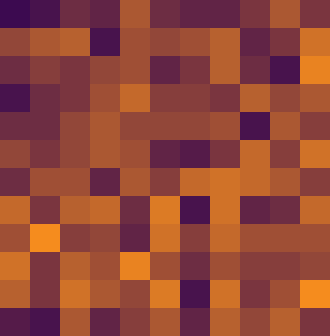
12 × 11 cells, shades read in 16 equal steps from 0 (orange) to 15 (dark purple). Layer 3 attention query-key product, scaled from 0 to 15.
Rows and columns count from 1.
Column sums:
110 112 87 102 86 89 123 74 106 98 70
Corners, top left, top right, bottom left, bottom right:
15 10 13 10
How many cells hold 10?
14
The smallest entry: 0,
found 2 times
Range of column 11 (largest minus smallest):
10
